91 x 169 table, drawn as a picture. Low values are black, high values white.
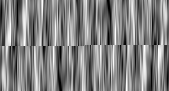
Grain: streaks running down. Stripes: upright, repeating 11 times. Slope: none. Symmetry: a half turn.
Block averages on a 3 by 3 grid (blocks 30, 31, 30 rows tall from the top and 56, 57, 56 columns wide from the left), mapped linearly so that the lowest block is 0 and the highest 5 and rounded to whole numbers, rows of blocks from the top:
205
323
502
